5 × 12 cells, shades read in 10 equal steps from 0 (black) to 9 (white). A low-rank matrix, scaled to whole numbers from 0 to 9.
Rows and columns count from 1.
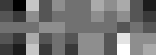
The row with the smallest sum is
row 2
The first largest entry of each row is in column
3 3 4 10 10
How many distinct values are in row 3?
3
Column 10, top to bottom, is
6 5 3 8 9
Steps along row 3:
same same up same down same same same down up down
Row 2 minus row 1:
1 2 -2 0 -1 0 0 -1 -1 -1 0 1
